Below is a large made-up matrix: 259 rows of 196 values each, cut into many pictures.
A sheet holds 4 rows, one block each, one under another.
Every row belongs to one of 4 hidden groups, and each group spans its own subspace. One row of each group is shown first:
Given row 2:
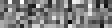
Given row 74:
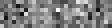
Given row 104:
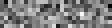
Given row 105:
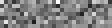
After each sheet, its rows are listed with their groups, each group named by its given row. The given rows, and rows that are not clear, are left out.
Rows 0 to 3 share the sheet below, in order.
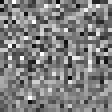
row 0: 105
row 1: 74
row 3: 2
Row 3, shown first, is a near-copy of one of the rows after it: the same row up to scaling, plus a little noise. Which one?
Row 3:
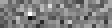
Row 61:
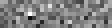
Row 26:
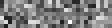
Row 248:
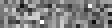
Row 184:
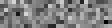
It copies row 61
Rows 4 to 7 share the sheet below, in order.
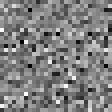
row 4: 104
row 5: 105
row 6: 104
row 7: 74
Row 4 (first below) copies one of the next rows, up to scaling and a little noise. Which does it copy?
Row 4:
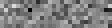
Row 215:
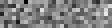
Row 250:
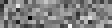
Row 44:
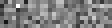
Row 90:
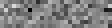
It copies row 90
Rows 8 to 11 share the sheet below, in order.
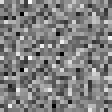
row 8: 105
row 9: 104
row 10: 105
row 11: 2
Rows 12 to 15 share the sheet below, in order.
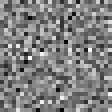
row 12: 2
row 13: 74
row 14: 105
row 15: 104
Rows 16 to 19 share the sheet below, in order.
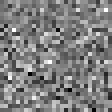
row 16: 104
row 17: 105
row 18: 2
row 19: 2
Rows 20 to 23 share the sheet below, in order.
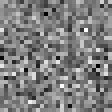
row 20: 104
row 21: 2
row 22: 105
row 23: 2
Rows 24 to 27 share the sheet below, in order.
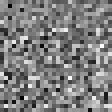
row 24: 74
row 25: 74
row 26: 2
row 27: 105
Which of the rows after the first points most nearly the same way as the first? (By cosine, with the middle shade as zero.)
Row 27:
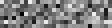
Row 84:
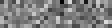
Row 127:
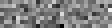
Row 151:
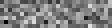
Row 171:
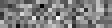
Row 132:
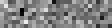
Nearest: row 127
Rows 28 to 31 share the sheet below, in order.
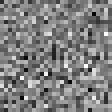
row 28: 105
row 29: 2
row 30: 104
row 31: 105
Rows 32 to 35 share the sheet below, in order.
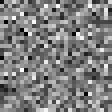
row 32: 105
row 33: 2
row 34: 105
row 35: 74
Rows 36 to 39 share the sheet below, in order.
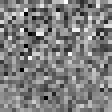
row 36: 74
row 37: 2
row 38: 105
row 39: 104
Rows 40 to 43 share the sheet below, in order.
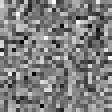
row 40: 104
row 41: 74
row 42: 74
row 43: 2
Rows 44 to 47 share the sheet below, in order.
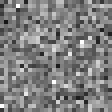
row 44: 104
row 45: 104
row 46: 74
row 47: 74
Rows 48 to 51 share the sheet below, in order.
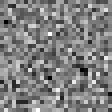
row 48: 104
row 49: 2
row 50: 74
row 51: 104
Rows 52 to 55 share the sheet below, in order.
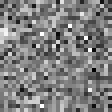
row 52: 104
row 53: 74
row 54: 105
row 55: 2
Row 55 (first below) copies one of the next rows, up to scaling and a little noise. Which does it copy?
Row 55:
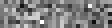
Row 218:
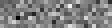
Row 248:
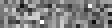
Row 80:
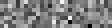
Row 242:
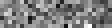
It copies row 248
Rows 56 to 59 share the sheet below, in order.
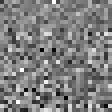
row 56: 105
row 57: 2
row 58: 105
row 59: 74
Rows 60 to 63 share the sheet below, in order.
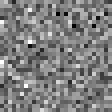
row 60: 74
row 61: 2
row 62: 104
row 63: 74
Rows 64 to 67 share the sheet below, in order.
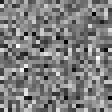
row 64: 105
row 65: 74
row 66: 74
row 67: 74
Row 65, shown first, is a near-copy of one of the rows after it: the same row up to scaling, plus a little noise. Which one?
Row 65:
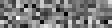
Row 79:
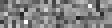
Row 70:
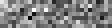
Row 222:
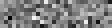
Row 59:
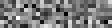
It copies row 59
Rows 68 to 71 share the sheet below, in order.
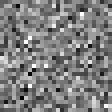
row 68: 104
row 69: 104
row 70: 74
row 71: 105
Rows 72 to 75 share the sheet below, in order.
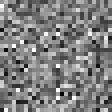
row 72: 104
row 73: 105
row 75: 104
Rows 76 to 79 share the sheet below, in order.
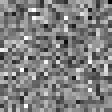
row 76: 74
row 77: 74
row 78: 105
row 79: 74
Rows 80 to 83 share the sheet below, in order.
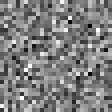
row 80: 2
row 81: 74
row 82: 104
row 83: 74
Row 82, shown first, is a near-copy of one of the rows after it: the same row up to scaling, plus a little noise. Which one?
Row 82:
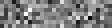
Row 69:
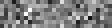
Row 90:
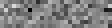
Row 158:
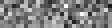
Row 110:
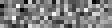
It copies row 69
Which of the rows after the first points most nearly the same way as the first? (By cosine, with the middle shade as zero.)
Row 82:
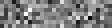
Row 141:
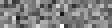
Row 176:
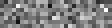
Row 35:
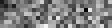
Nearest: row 141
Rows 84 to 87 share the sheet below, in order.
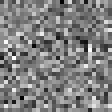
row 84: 2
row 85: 74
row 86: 105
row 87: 105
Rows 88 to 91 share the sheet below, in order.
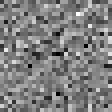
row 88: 105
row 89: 104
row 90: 104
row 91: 74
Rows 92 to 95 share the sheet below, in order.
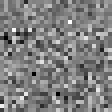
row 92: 2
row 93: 105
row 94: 74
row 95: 74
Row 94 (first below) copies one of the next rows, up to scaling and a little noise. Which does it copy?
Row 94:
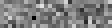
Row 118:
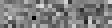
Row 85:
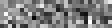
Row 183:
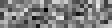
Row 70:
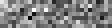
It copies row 118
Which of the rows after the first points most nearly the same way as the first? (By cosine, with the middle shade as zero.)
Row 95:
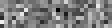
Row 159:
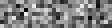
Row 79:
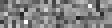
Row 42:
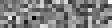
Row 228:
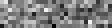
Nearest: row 42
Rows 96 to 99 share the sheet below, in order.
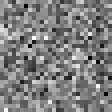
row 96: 74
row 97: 74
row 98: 2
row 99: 104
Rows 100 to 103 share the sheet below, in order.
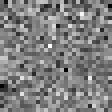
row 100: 104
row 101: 104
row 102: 74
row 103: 74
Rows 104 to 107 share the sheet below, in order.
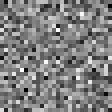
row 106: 105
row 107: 74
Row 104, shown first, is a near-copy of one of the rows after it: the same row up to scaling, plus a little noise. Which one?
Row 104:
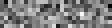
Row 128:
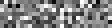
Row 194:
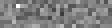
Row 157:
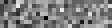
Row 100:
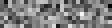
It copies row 100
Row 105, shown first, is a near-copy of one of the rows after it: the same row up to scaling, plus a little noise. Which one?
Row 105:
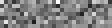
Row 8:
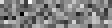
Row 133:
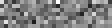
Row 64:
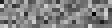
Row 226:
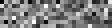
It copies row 133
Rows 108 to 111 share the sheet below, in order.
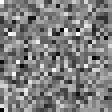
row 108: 2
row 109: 104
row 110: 104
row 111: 74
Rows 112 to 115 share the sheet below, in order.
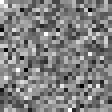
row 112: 74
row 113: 105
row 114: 104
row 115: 104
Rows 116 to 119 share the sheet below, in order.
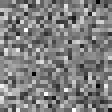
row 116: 104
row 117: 104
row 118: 74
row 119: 74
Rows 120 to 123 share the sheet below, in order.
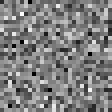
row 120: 105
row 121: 105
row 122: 74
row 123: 2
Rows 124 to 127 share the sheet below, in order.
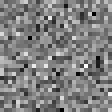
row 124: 104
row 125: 104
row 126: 74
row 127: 104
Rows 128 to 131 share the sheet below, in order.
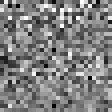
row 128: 104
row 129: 2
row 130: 74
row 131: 2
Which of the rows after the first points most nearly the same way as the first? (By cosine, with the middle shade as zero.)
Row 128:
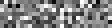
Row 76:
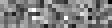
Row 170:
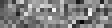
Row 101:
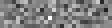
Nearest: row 76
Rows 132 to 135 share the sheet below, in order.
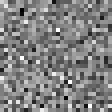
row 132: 74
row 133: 105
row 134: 2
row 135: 74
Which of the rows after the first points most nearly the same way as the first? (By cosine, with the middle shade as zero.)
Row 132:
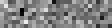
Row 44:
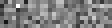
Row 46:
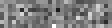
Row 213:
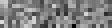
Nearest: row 213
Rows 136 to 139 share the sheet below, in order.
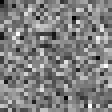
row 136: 74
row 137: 104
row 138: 104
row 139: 74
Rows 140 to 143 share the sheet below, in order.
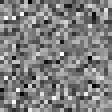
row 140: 105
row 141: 104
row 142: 105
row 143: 104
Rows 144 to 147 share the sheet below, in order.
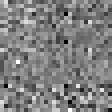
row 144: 74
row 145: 74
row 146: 104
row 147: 104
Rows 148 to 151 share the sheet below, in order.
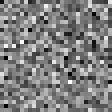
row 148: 105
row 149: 105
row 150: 104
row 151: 105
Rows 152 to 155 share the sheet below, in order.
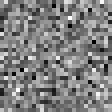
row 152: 104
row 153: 105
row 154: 105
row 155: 104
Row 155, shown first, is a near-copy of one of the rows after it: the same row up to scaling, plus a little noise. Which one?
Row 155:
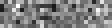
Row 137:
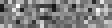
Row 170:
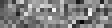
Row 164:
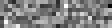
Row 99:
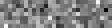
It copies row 137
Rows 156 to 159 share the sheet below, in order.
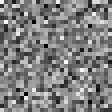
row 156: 105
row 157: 104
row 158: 104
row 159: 74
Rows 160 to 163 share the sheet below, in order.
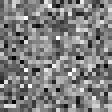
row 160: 104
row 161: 74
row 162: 104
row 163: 105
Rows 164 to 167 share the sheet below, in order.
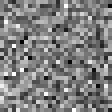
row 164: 104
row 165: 74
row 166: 105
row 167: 74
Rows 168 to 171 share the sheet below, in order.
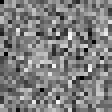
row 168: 2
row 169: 2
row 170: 104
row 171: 74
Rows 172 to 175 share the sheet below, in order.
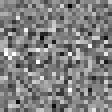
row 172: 2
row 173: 104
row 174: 2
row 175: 2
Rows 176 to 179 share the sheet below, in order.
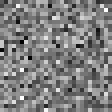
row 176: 104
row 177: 74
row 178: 105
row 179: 105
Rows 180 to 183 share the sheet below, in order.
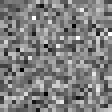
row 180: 74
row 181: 104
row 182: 105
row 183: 74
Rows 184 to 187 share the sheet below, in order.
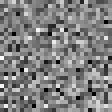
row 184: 2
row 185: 104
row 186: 105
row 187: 105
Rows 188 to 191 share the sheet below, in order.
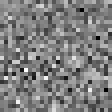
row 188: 74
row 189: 104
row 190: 105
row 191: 2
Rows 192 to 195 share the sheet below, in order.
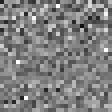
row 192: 105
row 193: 2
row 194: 104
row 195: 105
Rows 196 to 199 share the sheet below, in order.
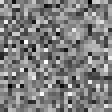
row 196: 105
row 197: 105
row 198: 105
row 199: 2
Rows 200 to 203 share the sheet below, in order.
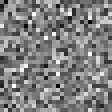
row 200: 104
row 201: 104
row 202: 74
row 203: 105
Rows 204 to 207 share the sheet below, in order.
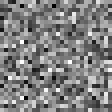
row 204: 104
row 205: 105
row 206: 2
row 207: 105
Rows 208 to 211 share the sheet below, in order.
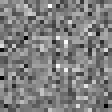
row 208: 2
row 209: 74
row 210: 74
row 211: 2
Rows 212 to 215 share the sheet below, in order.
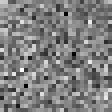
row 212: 74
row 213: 74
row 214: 105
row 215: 104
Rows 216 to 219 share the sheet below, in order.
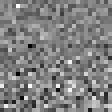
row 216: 104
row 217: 2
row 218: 2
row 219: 105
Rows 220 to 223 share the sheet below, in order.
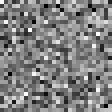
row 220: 105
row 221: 105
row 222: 74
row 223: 74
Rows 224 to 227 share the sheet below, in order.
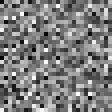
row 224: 105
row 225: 105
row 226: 105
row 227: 74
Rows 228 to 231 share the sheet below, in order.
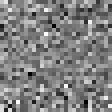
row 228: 74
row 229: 105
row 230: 2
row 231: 74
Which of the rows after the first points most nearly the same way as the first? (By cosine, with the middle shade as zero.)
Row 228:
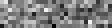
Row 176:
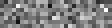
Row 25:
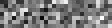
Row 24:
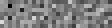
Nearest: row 24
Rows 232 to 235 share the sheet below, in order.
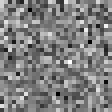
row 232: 104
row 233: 2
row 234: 2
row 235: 74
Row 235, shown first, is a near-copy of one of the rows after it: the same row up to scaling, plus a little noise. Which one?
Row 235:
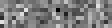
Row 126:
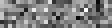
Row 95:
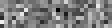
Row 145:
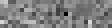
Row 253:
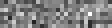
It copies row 95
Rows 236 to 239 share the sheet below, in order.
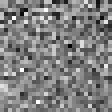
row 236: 74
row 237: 104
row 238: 105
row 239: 74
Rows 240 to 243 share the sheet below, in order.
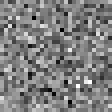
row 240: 74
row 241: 2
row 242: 2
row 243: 104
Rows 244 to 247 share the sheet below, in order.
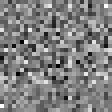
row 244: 2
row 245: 105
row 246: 2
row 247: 74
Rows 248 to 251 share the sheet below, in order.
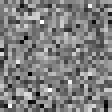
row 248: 2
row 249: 74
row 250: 104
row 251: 2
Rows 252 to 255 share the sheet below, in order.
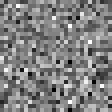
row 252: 104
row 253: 74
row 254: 2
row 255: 104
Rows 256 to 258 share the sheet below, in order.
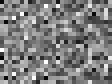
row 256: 105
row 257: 74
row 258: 105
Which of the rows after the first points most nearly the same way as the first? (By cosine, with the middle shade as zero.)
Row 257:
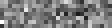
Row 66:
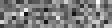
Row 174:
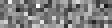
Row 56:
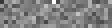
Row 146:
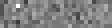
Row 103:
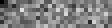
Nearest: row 66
